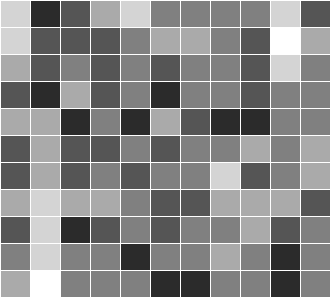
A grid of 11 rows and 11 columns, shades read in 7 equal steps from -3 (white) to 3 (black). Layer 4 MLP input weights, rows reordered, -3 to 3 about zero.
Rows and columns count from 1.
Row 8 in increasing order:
-2 -1 -1 -1 -1 -1 -1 0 1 1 1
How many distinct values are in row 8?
4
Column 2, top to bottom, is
2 1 1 2 -1 -1 -1 -2 -2 -2 -3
